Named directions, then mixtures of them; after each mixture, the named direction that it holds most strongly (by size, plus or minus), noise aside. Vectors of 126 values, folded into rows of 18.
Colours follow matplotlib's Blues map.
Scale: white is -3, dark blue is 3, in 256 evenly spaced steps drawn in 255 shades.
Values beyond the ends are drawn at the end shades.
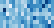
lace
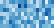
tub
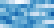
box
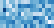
lace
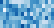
tub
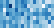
lace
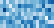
tub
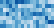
box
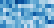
box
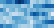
box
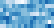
box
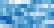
box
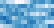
box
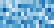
tub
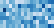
lace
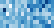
lace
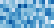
tub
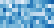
lace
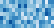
tub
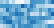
box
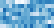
box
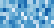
tub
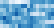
box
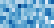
tub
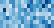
lace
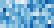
lace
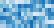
box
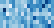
lace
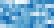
box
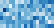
lace
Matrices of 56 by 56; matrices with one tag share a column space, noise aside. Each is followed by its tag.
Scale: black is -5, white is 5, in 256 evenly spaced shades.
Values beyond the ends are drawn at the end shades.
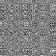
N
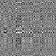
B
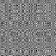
N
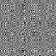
N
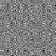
N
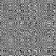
N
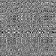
B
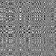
B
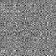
N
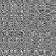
N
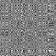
N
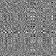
B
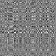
B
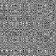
N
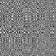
B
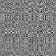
B
